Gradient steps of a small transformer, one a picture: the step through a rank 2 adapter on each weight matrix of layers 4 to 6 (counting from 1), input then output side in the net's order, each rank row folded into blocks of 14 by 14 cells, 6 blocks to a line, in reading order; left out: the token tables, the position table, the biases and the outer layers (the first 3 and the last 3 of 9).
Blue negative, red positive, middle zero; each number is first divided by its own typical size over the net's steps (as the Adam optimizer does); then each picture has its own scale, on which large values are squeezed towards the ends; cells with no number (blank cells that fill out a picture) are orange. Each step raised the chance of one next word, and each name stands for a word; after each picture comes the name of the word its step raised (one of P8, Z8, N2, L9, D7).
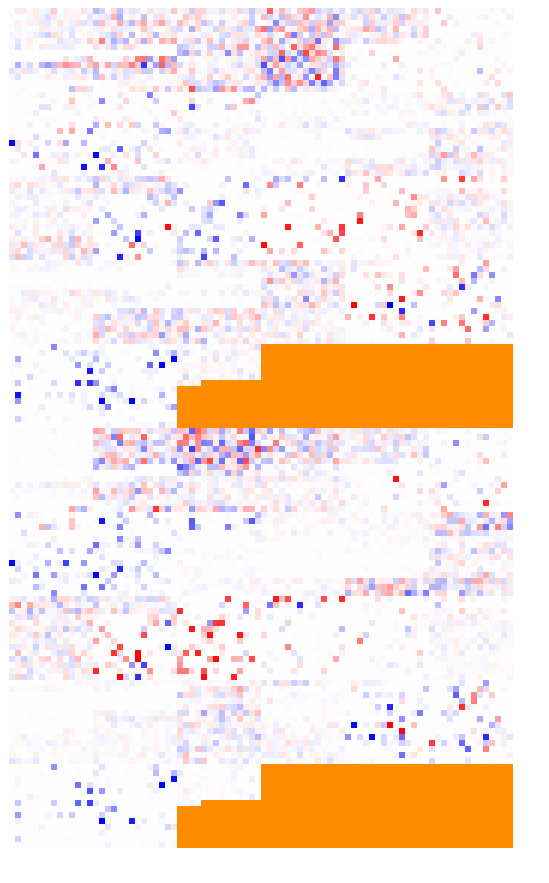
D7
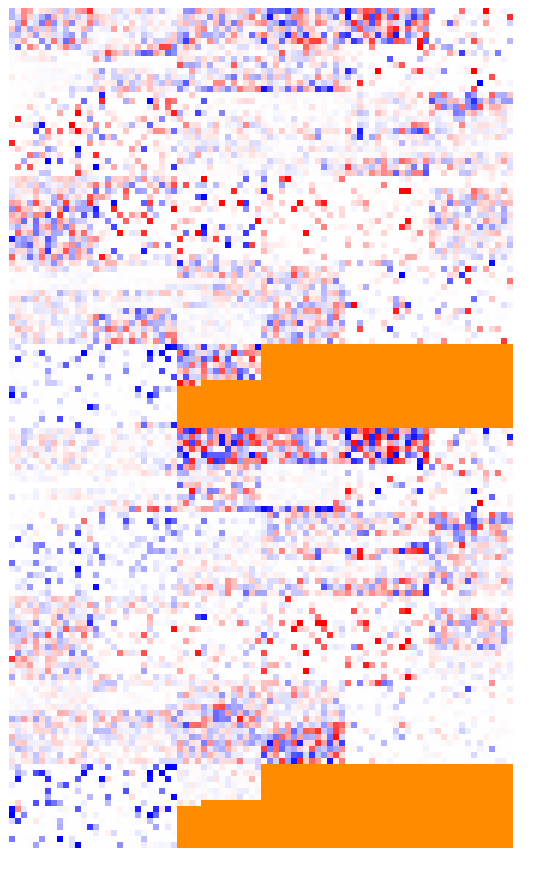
D7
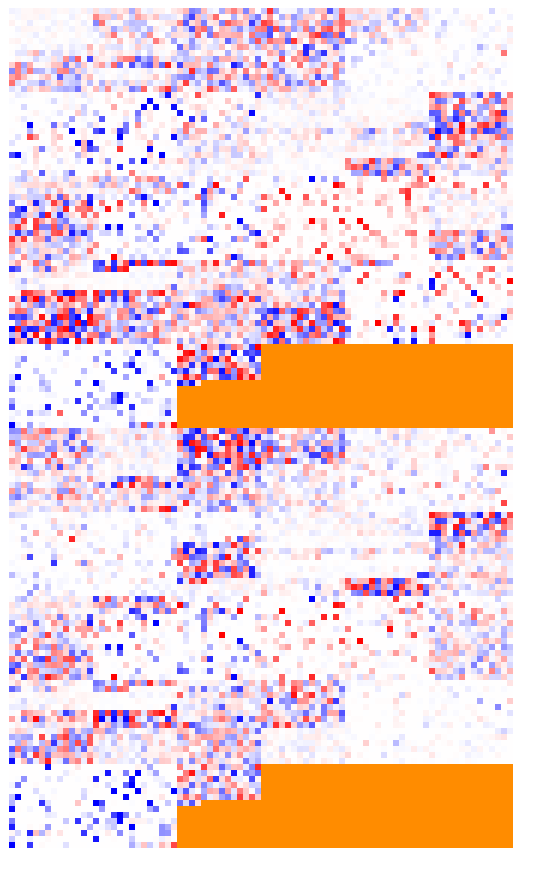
D7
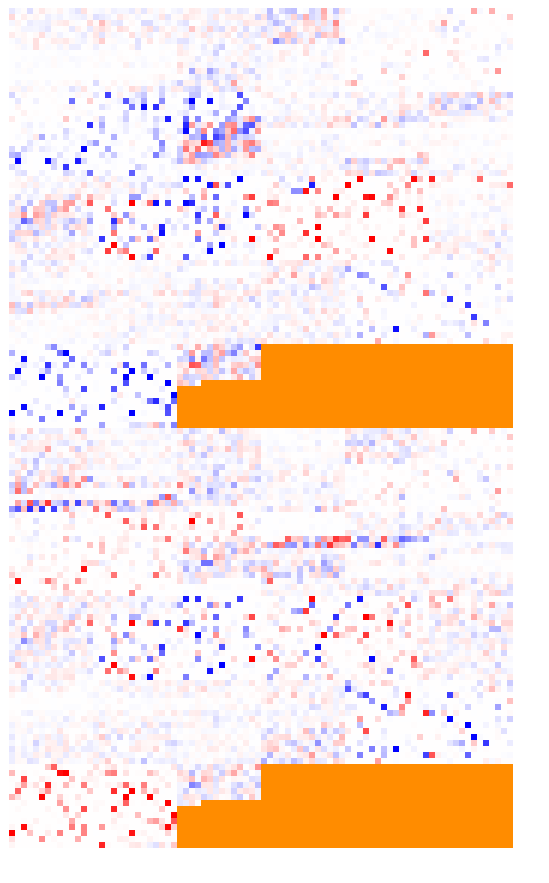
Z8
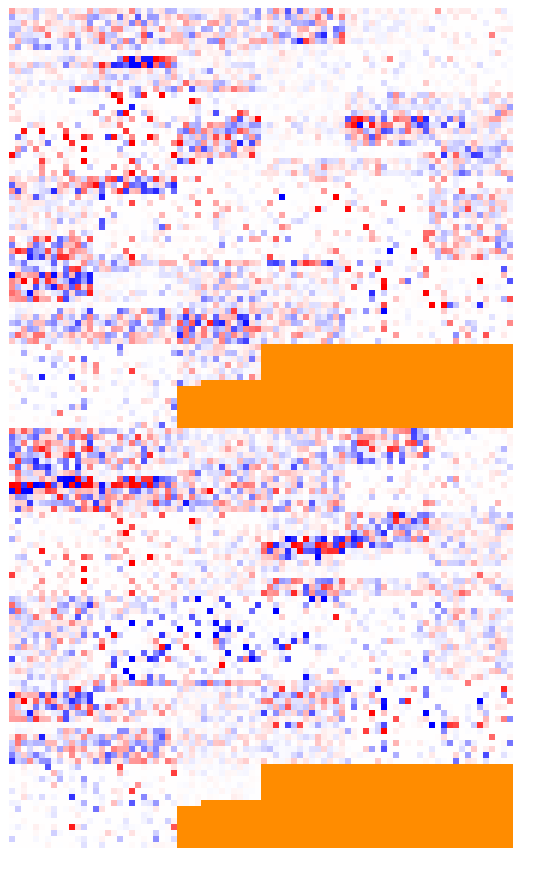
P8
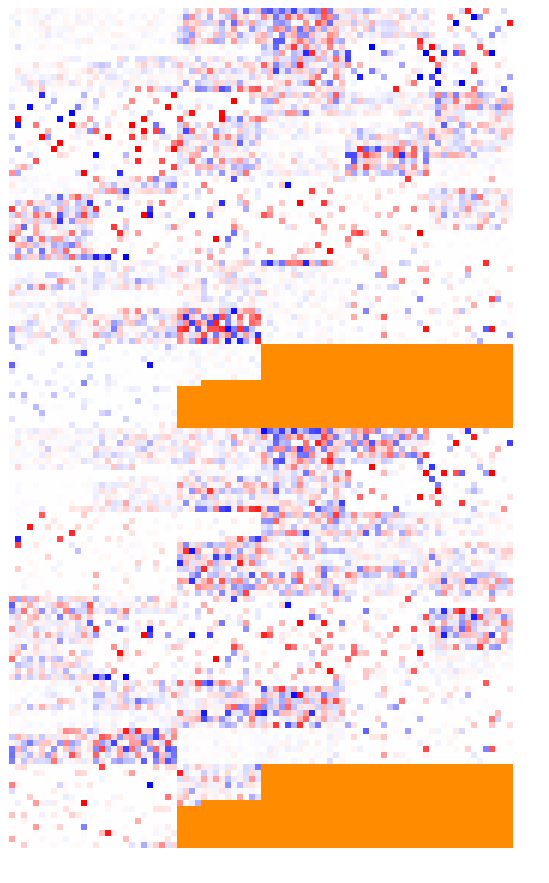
P8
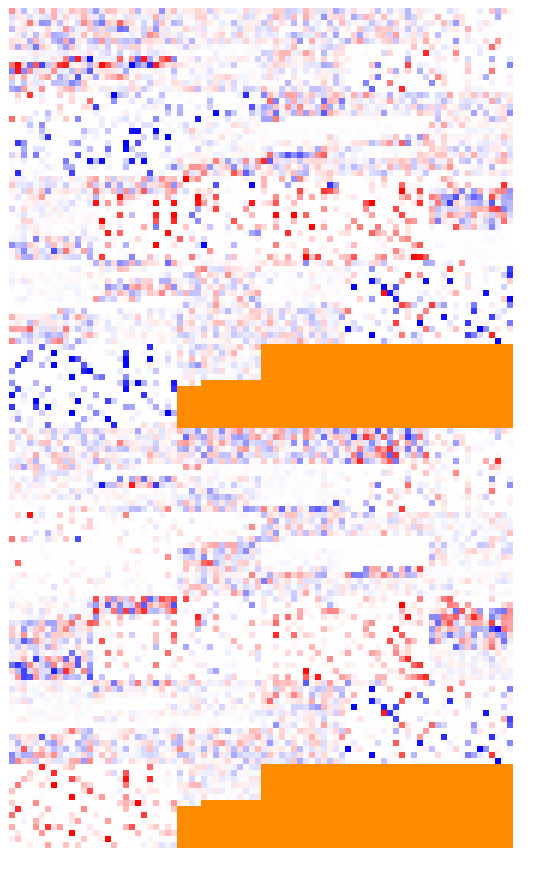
Z8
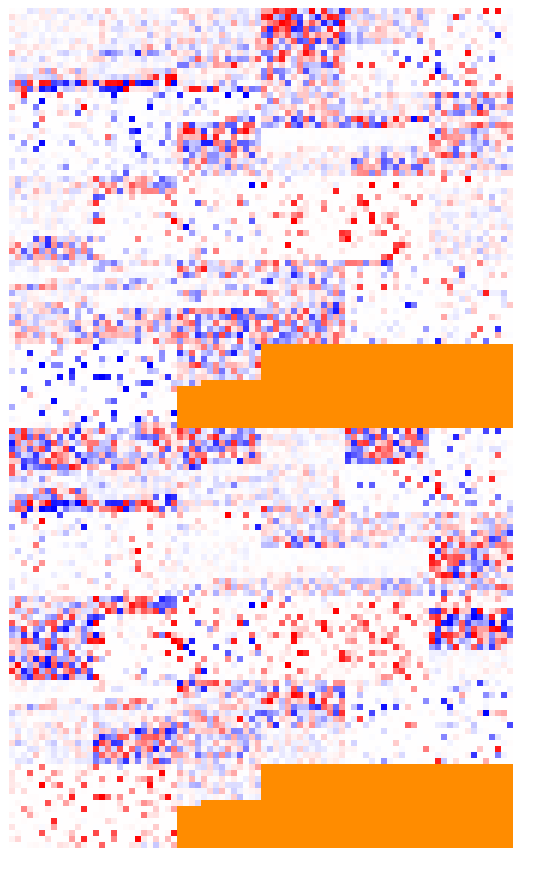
Z8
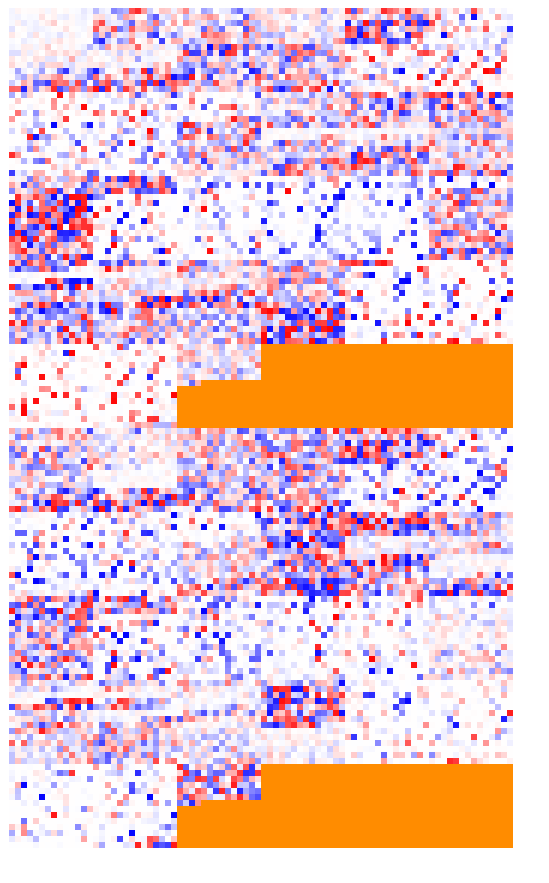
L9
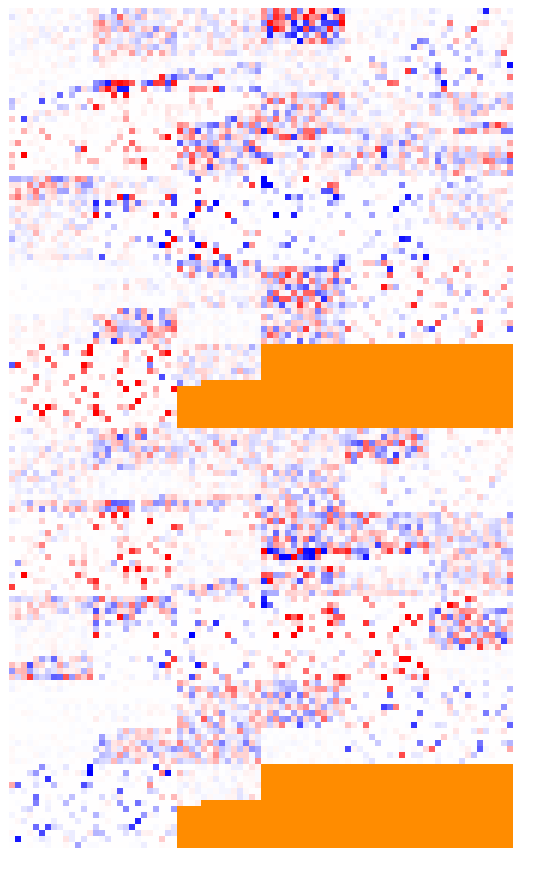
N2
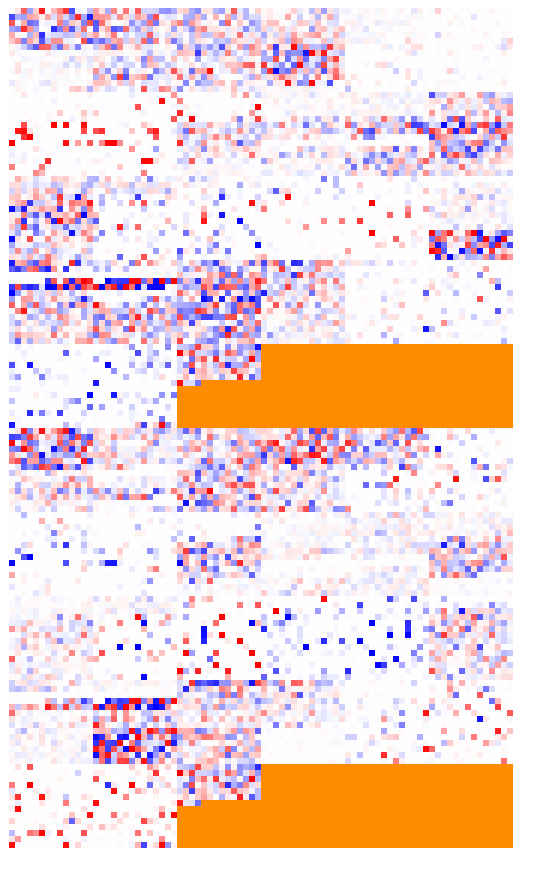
P8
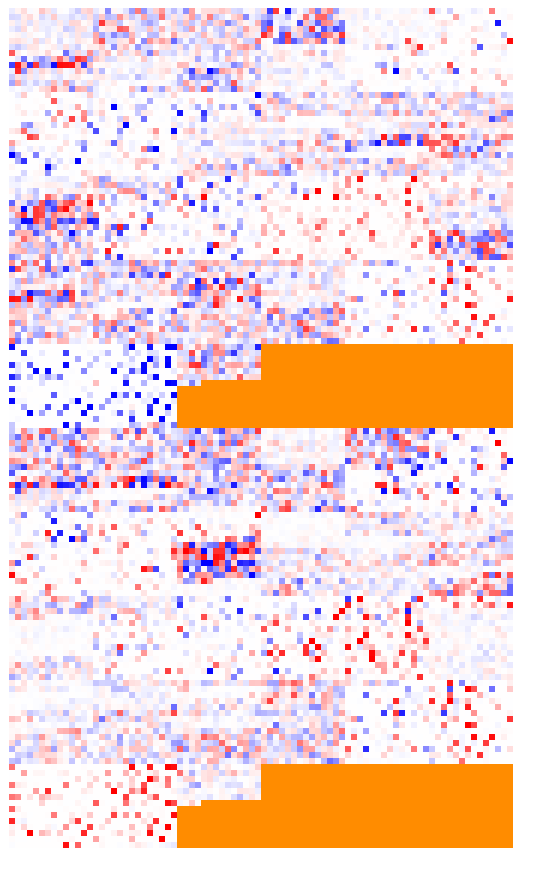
Z8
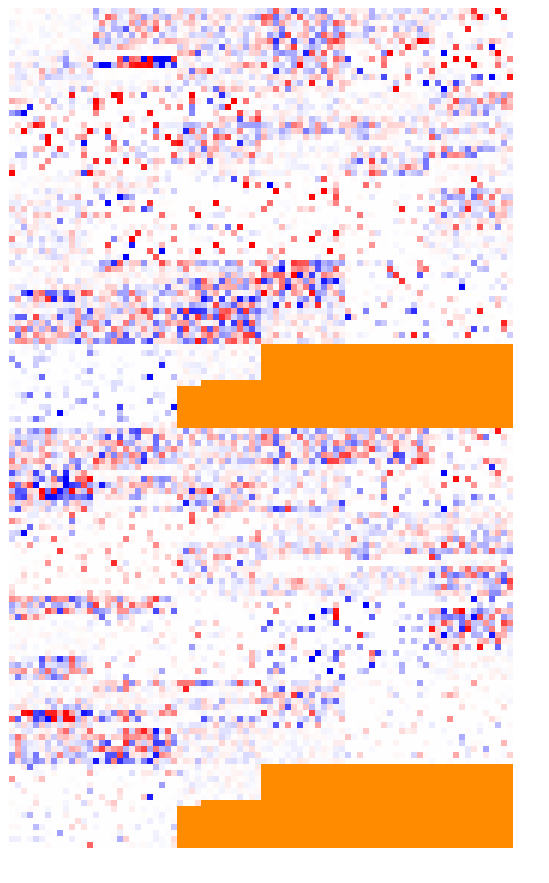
P8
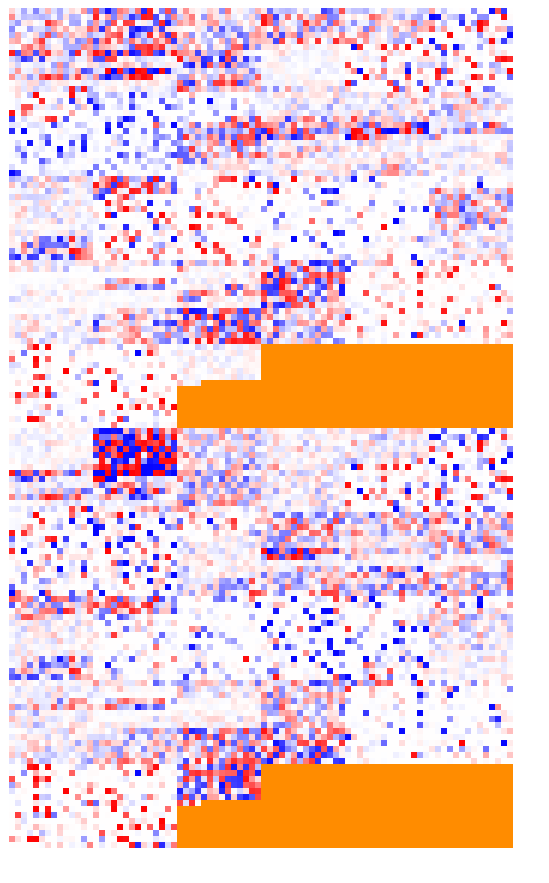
L9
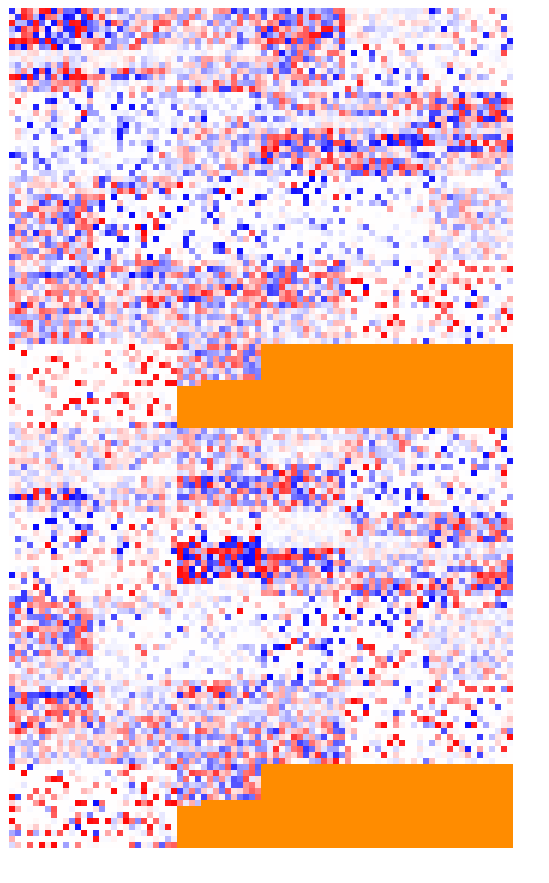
L9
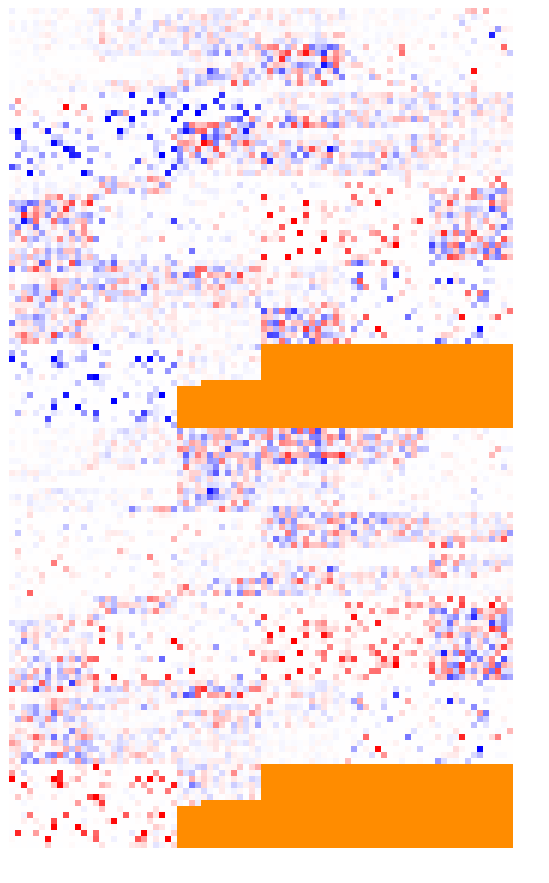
Z8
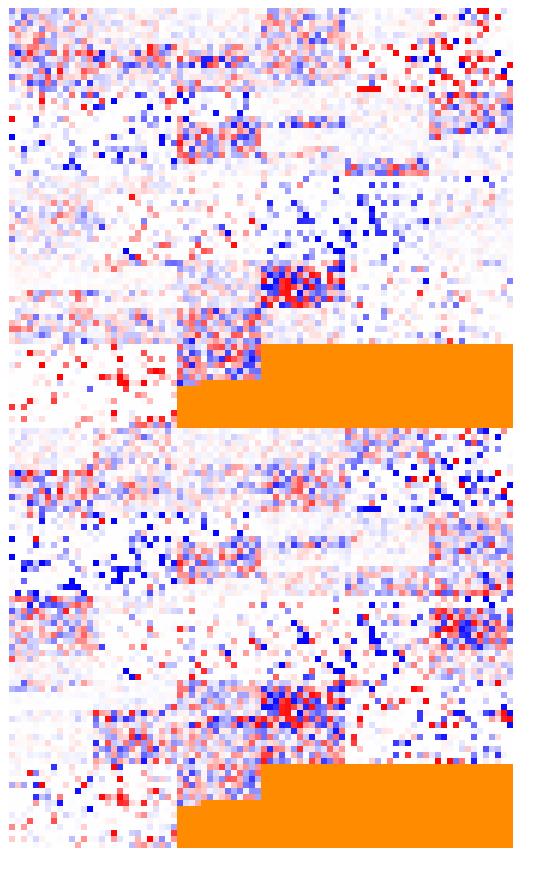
L9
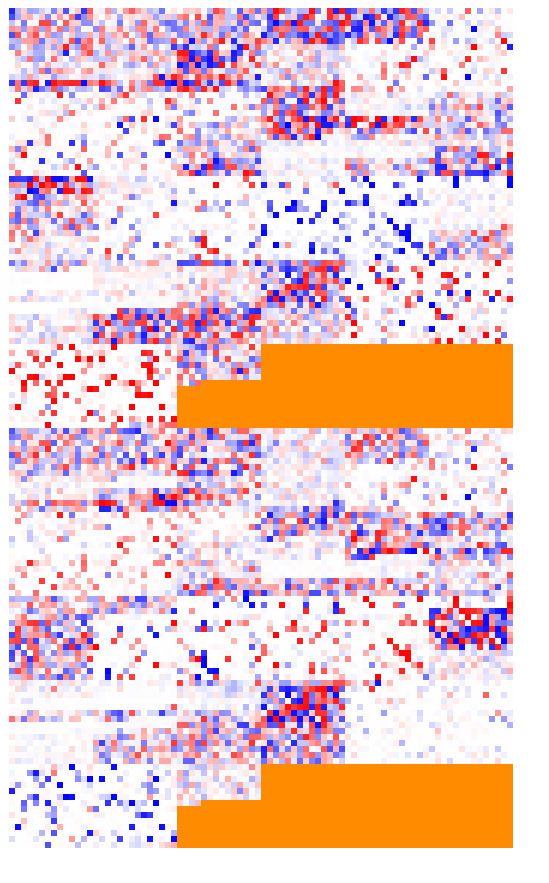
N2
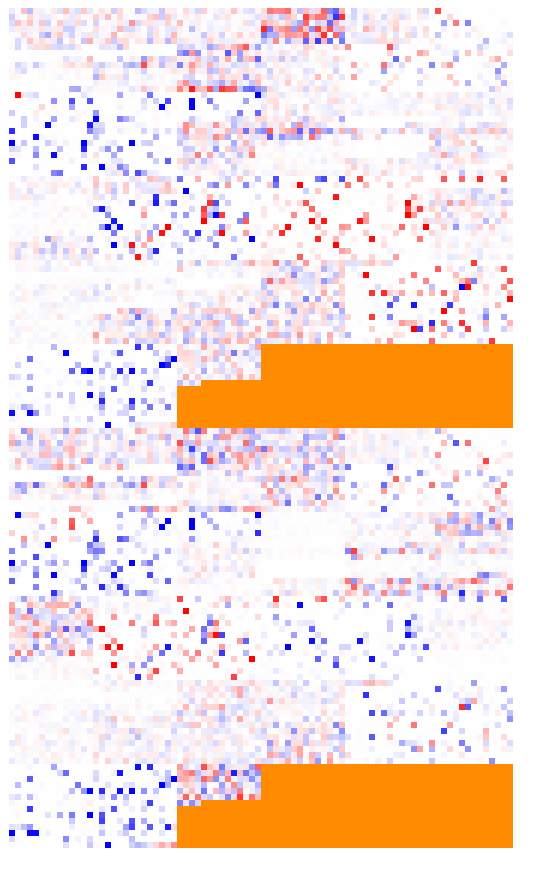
D7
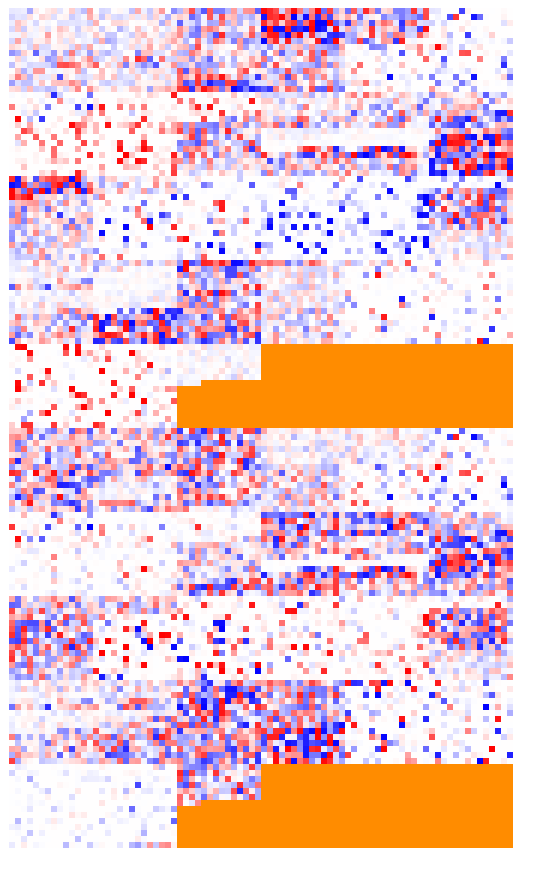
N2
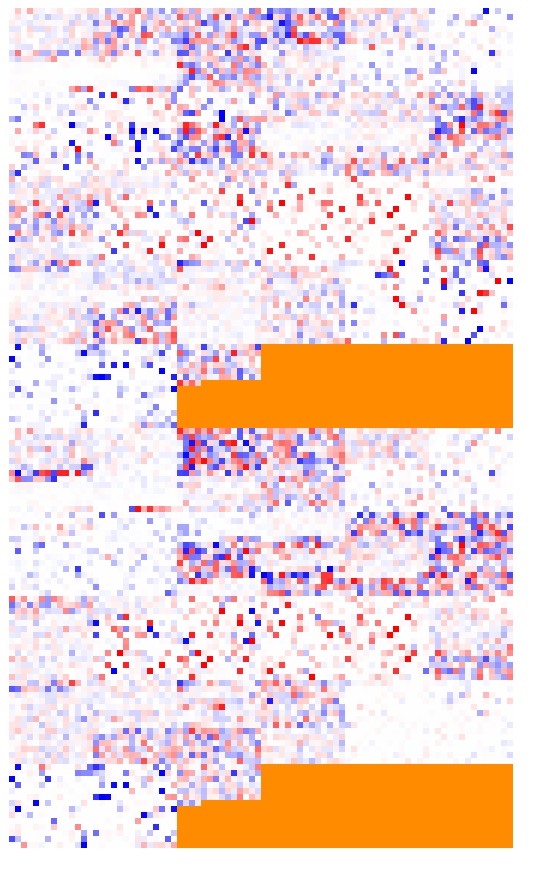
D7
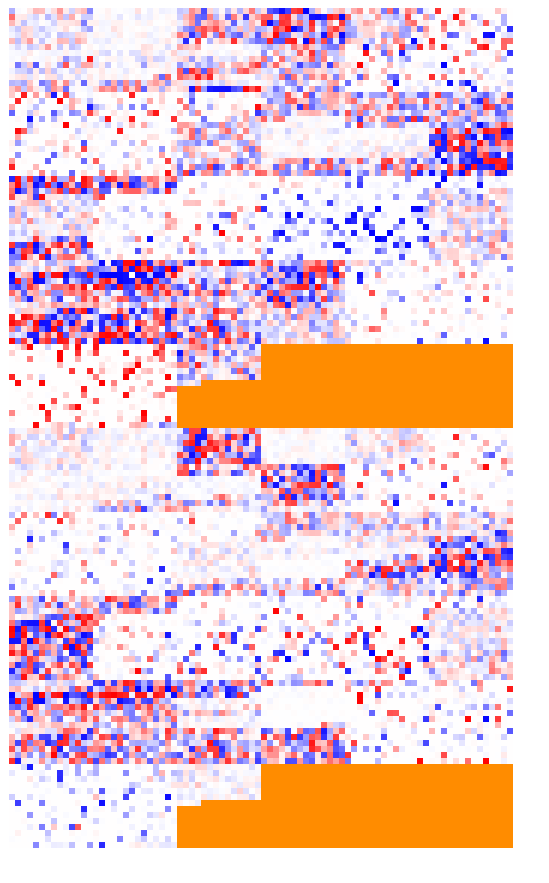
N2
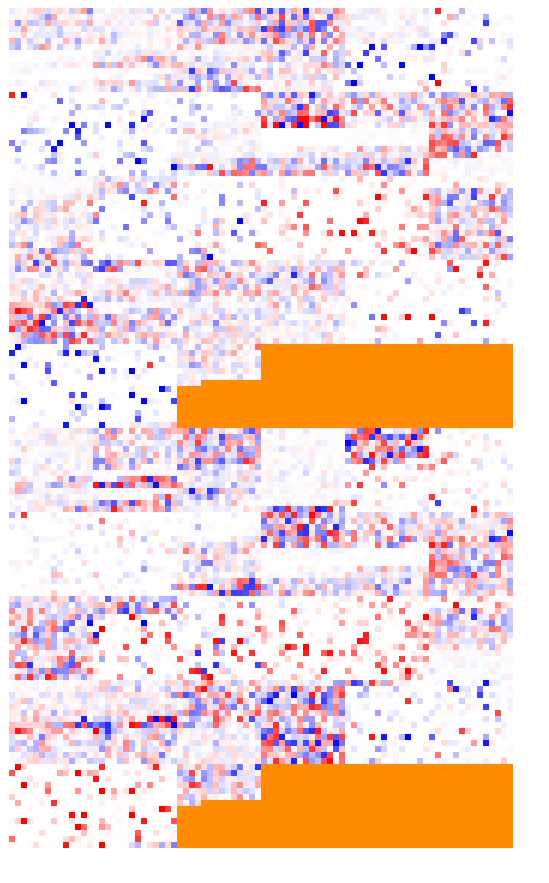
Z8
